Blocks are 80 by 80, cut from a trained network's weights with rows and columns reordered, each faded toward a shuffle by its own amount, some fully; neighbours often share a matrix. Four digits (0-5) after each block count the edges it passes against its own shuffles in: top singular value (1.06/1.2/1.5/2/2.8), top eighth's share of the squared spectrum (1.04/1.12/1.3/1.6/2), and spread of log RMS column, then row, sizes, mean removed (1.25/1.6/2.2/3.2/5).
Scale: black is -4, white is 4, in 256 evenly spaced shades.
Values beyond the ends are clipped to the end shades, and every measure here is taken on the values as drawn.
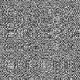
4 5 2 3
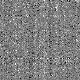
3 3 0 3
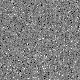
0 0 0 0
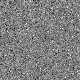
0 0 0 0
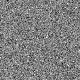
1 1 0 0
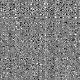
3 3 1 3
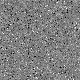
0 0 0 0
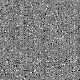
2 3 0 2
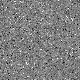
0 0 0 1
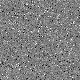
0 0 0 0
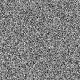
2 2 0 0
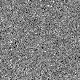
1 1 0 0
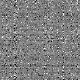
3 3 3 1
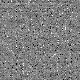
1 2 2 0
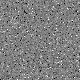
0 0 0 0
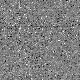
1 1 0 0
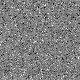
0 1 0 0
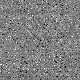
2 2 1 0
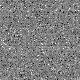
1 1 0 0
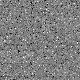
0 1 0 0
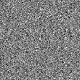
3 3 1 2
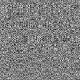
4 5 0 3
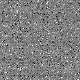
1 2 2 0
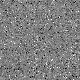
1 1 0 0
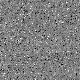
0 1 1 0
